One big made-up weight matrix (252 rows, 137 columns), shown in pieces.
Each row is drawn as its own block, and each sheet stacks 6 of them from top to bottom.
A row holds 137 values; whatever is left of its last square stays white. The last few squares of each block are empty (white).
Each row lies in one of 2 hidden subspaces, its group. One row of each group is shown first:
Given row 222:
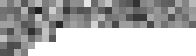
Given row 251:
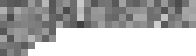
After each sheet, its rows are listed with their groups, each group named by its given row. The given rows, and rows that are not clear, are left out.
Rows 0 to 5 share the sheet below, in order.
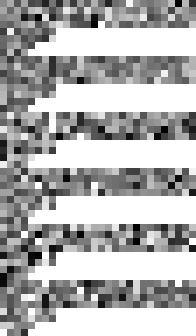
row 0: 222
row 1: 251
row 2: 251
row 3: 222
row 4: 222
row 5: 222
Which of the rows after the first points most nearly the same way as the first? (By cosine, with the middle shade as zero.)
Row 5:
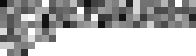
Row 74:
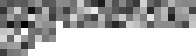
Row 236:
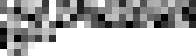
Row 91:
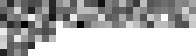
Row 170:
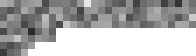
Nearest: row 91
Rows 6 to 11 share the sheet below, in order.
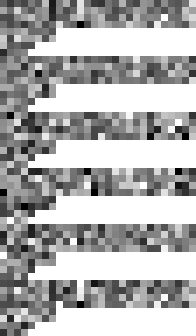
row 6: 251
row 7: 222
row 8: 222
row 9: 222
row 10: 251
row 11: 251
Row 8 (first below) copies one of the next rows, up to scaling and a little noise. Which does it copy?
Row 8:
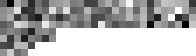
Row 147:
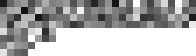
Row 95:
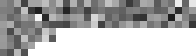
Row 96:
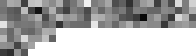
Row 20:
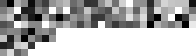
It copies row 20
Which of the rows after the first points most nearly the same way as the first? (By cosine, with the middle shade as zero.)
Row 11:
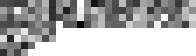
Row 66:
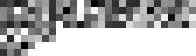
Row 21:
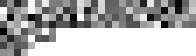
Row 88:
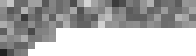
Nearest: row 66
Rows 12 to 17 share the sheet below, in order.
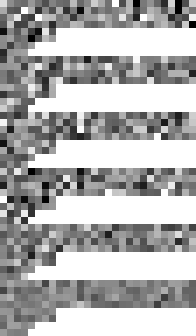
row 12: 222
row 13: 222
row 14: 251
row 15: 251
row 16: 222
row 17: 251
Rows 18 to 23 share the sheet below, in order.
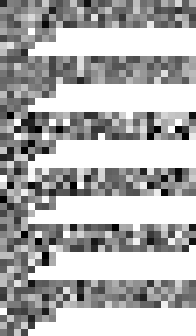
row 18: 222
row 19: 251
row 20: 222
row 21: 251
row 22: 222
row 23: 251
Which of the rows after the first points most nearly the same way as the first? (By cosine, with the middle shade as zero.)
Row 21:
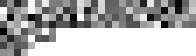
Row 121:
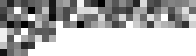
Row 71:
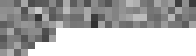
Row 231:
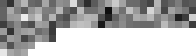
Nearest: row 71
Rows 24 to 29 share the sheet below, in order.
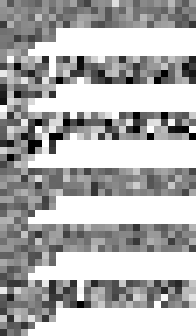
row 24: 222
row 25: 251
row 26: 222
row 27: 222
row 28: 222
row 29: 251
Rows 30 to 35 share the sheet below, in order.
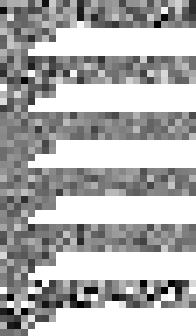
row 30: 251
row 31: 251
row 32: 222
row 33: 251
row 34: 251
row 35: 251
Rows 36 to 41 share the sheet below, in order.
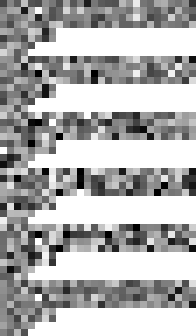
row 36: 222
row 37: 222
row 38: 222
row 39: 251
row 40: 222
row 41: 222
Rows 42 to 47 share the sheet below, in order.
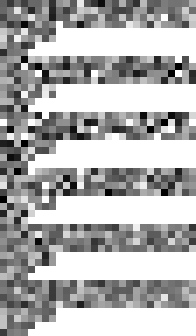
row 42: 251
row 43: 222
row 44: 251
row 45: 251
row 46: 222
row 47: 251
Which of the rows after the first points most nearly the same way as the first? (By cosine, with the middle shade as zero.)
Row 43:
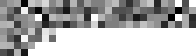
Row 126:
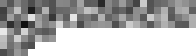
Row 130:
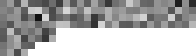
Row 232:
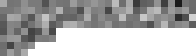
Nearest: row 126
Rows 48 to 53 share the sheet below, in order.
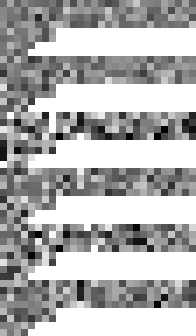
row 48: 222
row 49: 251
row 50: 251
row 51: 251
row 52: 222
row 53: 251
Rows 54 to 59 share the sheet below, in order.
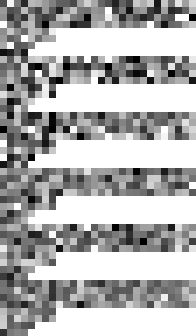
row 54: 222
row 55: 222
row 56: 251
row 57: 222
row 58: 222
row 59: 251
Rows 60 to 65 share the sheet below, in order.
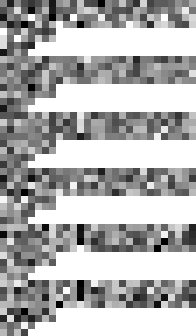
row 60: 251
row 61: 222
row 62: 251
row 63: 251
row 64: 251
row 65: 251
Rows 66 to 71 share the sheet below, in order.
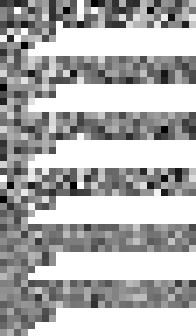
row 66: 251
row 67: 251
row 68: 251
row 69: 251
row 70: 222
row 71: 222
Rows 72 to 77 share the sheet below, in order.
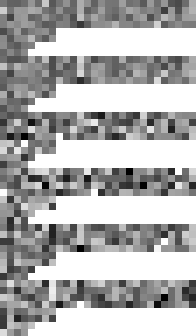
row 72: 251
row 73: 251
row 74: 251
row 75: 222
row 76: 251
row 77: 251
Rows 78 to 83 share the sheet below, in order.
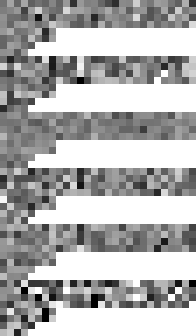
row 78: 222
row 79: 251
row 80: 222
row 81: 251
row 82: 251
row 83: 222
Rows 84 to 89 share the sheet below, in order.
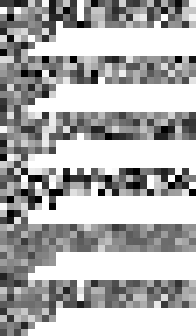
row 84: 251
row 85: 222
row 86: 251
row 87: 222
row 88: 222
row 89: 251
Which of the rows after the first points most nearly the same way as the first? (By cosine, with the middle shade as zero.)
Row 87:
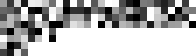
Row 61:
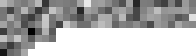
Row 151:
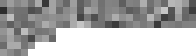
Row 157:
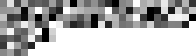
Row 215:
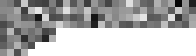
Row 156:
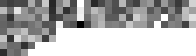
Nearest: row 61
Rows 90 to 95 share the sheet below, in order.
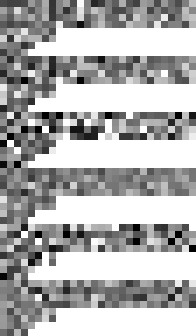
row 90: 251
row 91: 251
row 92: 222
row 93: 251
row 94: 222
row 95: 222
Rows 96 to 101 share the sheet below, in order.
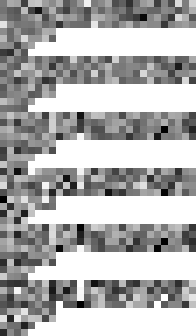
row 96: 222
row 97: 222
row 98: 251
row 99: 251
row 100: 251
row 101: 251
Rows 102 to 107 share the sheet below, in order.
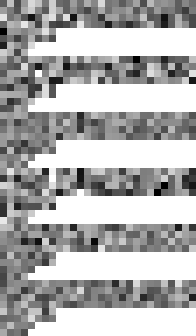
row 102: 251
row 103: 222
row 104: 251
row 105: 251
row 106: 222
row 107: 222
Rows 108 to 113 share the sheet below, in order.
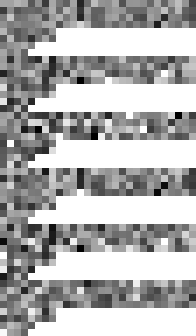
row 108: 251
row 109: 251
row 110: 222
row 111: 251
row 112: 251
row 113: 222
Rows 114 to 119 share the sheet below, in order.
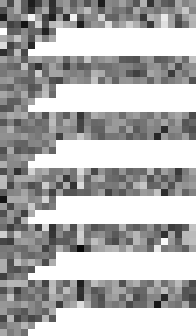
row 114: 251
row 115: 222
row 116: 251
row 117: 251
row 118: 251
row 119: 251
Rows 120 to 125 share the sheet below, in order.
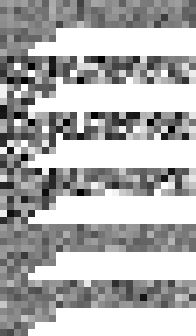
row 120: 251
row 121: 251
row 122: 251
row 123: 251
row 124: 251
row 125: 222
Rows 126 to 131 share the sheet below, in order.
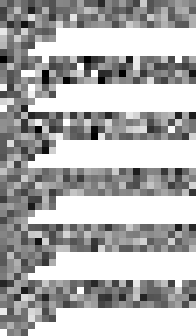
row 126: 251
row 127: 222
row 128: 222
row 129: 222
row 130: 222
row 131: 222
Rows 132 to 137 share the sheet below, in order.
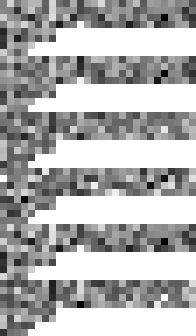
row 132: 251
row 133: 251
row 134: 251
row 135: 251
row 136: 251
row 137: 251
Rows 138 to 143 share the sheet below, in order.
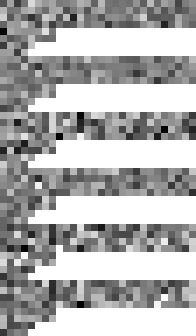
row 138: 251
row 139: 222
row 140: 251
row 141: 222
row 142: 251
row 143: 251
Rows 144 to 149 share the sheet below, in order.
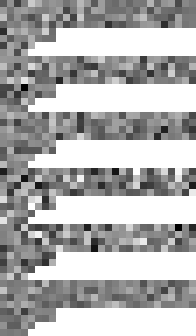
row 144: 251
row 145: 251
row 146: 251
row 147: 222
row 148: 222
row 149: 251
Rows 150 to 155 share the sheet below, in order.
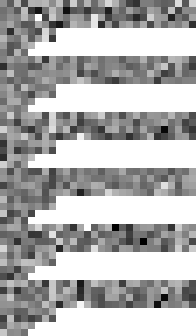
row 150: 222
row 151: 251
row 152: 251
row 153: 251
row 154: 222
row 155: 251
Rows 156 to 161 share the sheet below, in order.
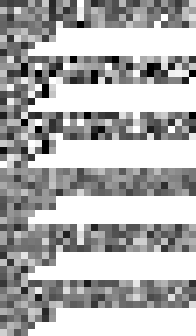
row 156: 251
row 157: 222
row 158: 222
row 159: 251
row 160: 251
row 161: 222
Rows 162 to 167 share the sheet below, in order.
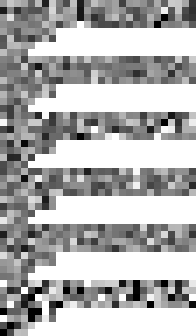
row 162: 251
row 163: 222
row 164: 251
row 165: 222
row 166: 251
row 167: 222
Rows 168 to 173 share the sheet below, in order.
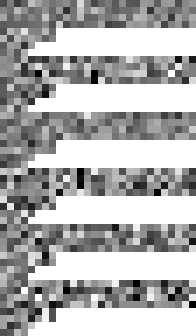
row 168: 251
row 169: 222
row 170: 222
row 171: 251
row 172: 222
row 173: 222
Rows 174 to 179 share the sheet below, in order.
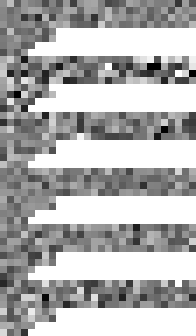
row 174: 222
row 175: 222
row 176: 251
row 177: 222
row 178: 222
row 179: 222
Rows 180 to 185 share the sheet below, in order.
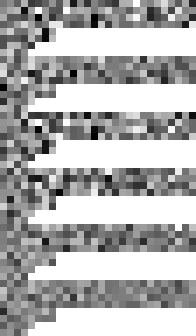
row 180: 222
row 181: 251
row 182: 222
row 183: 222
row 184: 222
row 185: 251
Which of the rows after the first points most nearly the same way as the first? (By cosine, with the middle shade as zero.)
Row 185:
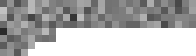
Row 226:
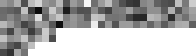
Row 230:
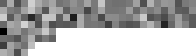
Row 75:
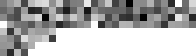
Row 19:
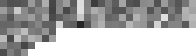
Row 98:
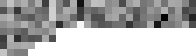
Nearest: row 230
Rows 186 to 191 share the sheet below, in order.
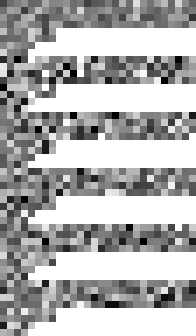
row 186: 222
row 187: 251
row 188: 222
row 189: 251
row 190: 222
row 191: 251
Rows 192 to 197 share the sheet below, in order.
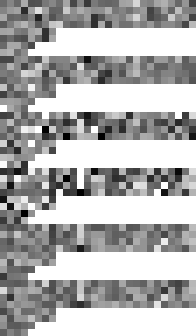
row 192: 222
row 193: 222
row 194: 222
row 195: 251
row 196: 251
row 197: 251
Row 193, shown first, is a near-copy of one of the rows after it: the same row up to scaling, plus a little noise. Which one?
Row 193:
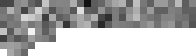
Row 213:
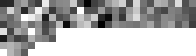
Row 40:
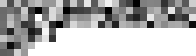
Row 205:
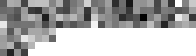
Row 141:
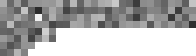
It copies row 213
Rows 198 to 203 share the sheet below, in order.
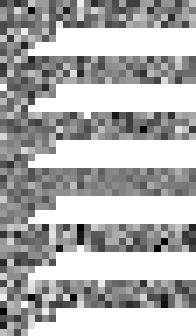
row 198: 251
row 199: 251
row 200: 222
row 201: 251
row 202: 251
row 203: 251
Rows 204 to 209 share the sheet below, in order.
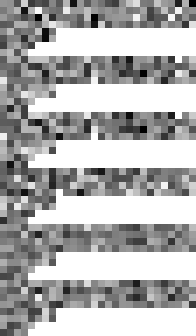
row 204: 222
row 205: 222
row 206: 222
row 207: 251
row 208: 222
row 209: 222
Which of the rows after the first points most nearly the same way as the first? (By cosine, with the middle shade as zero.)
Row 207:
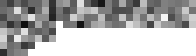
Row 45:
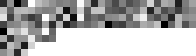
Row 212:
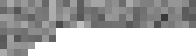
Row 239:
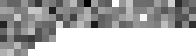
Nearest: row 45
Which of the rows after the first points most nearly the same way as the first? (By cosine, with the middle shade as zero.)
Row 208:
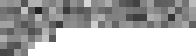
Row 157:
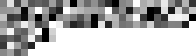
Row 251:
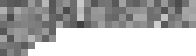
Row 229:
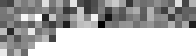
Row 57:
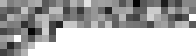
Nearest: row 57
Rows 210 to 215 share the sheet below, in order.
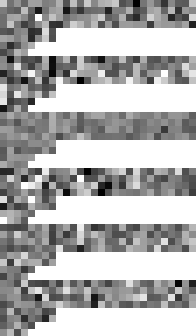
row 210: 222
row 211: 251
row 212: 251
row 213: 222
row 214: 251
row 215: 222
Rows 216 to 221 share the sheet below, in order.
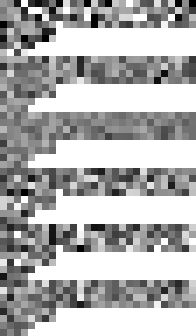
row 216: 222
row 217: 251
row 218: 251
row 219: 251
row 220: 251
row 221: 251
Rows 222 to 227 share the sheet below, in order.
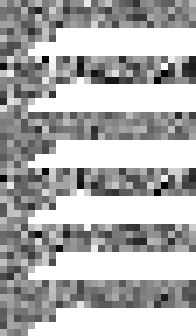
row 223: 251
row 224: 222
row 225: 251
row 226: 222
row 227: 251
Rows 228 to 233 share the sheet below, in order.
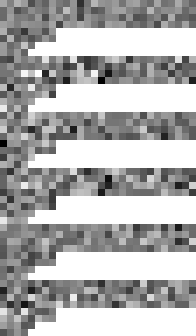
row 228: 251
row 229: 222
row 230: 251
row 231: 222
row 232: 222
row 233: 251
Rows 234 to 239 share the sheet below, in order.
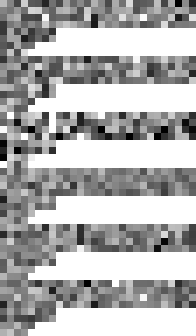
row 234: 222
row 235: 222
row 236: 251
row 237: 251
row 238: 251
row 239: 222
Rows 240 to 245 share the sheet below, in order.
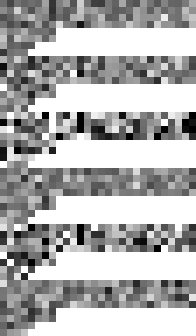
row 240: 251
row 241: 251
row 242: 251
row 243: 222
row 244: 251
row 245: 222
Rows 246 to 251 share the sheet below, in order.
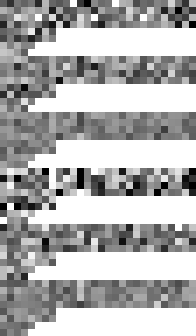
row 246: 222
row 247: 251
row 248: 251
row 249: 251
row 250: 222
